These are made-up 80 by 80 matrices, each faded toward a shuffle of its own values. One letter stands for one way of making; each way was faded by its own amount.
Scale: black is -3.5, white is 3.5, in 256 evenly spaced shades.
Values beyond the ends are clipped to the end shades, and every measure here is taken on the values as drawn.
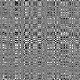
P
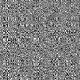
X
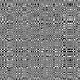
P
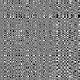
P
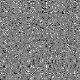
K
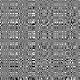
P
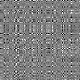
P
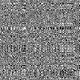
X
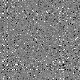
K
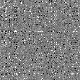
K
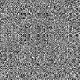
X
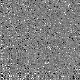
K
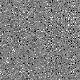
K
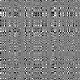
P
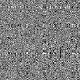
X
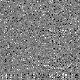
K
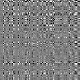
P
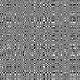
P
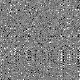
K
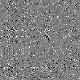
K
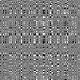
P
